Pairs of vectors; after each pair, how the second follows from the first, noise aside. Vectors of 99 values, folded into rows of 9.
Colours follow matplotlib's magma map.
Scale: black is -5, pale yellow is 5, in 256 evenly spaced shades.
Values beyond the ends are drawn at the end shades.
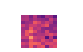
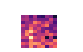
scaled up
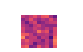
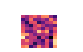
scaled up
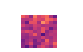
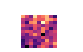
scaled up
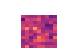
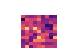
scaled up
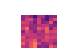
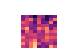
scaled up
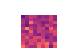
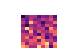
scaled up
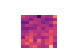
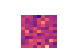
shuffled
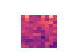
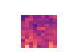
reversed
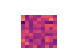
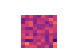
reversed
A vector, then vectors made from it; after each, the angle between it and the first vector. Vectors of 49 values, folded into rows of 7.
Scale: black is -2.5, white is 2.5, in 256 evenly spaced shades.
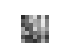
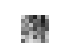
nearly opposite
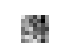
nearly opposite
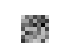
partly opposed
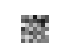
partly opposed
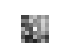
nearly parallel
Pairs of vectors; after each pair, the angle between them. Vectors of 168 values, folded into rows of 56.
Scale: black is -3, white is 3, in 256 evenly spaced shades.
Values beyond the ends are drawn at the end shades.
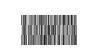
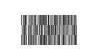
nearly parallel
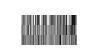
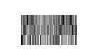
orthogonal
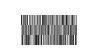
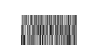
partly opposed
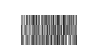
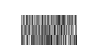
partly aligned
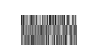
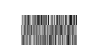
nearly opposite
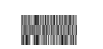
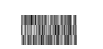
orthogonal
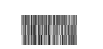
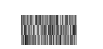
orthogonal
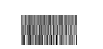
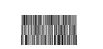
partly opposed
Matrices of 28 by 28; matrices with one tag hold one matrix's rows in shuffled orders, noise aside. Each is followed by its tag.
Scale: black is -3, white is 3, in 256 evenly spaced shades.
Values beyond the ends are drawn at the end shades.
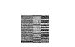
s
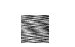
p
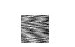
p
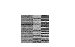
s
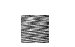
p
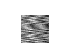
p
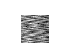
p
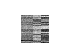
s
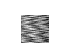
p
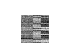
s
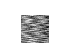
p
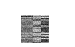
s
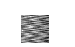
p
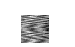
p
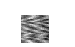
p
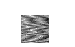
p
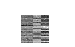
s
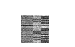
s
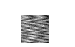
p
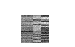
s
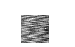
p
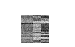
s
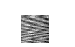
p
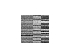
s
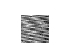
p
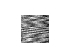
p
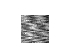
p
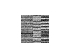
s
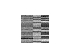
s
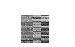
s
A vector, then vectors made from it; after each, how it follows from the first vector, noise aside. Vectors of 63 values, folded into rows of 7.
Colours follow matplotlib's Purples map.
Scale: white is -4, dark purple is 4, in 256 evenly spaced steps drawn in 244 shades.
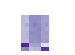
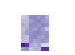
copied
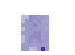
partly zeroed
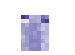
reversed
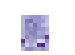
wrapped around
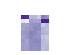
reversed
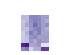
copied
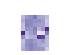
wrapped around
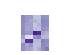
wrapped around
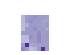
partly zeroed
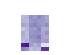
copied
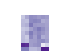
copied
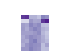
reversed
